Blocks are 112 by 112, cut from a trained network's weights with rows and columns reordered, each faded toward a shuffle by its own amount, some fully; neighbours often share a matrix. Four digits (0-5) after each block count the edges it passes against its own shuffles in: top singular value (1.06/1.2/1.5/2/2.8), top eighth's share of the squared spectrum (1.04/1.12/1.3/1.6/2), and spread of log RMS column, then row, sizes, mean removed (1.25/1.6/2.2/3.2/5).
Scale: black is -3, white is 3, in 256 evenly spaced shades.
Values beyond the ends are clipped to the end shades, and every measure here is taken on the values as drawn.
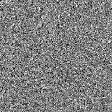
3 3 1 1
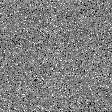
0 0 0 0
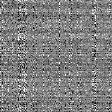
4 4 4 1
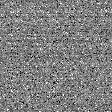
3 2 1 0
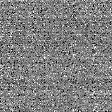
3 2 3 0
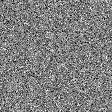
0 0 0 0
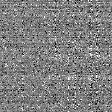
3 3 3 1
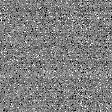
2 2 2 0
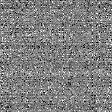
3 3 3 0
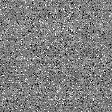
2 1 1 0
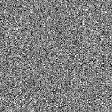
3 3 2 2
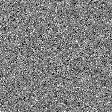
2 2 1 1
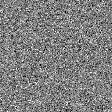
2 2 0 1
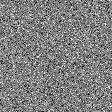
0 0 0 0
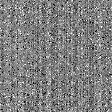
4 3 0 3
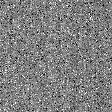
1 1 0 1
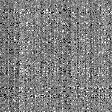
4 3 0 3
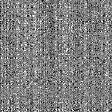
4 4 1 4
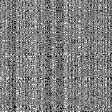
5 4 1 4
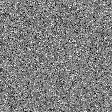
0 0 0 0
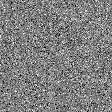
0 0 0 0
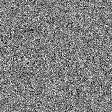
2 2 0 0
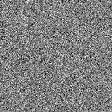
3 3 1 1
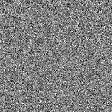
3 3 1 1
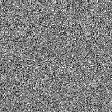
3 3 1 2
